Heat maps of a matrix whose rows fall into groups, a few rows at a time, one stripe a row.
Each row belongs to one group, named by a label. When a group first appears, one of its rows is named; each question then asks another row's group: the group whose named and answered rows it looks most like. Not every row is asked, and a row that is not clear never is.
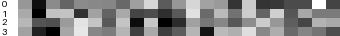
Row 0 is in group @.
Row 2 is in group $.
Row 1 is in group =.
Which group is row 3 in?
$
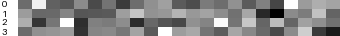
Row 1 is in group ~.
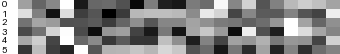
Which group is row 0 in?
=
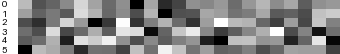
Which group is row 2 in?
~
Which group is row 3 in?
=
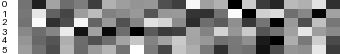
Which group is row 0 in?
@
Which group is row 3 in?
=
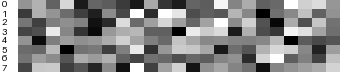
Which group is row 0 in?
=
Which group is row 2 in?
~
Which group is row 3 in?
@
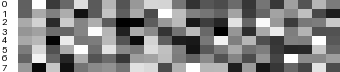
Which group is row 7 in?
@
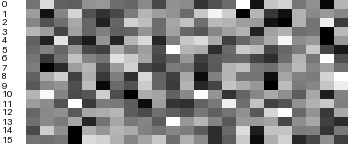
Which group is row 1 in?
@
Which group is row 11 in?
=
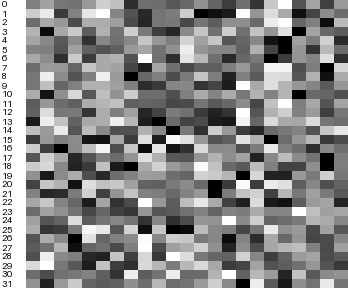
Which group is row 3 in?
=
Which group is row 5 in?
~
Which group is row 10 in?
=
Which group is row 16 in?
$
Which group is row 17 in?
@
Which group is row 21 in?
$
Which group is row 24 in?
=
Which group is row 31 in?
@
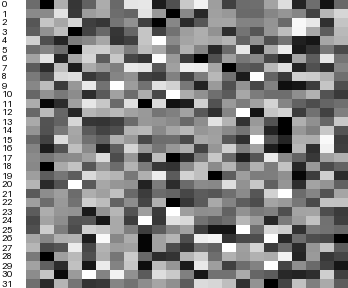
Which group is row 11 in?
$
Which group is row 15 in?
@
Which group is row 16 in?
~
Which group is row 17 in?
$
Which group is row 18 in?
=
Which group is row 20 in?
=
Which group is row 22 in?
$
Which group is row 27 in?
=
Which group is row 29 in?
$
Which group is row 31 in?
@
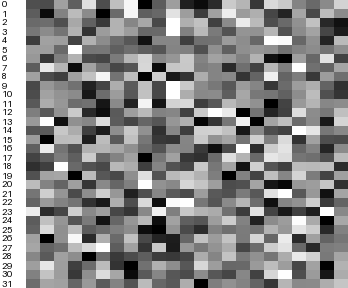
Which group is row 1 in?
~
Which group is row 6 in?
~
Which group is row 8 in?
$
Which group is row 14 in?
@
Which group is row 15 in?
=
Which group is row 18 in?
@
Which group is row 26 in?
=
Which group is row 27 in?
$
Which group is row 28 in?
=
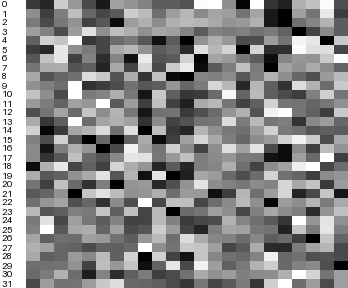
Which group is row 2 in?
~
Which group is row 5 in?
@
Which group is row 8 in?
$
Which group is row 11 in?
$
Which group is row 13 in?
=
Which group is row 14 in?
$
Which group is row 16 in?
~
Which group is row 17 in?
~
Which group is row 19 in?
$
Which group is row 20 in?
=
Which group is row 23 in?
$
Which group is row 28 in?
$
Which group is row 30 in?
=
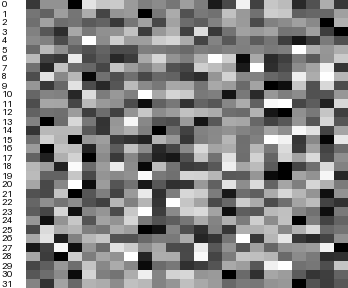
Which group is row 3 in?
$
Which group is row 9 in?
~
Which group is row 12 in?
~
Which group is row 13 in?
~
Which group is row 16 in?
=
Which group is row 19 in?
~
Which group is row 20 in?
=
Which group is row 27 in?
@
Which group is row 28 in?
$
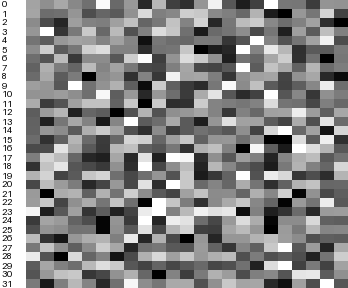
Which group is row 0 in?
$
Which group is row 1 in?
~
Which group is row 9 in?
=
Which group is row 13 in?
~
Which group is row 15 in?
~
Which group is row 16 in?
@
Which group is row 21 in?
=
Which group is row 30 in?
@
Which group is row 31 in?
~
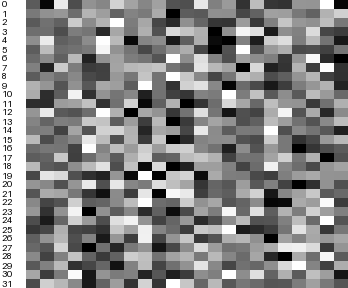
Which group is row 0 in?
@
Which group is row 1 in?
$
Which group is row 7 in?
@
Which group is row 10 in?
=
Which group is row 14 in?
$
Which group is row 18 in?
$
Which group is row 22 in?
~
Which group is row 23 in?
=
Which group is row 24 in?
~
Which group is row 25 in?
@
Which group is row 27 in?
=
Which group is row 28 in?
~
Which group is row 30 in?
=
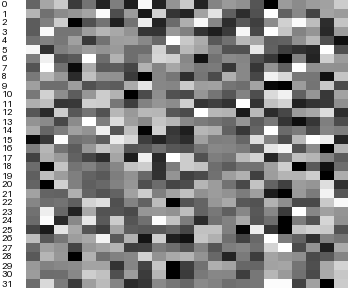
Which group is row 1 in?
$
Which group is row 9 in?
~
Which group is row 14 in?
$
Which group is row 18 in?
=
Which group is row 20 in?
@
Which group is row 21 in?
~
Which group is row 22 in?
$
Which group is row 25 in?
@
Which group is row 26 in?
$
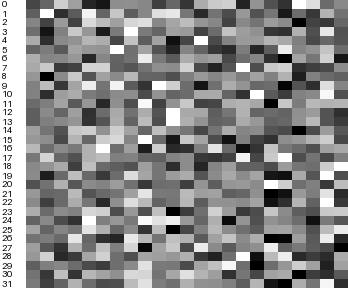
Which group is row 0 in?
@
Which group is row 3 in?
~
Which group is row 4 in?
$
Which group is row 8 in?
=
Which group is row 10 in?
@
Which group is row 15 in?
~
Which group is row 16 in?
$
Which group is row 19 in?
~
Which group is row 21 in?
~
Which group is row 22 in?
~
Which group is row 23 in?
$
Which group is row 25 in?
$
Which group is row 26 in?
~
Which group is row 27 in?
$
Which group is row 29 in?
@
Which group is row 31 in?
~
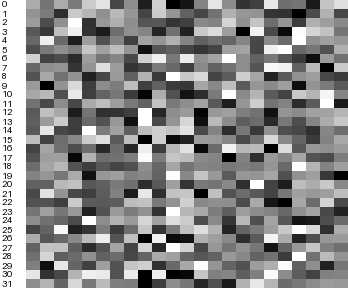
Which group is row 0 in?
$
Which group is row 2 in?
=
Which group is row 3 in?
@
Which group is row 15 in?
$
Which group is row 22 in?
~
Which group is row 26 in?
$
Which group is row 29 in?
=
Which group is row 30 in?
$
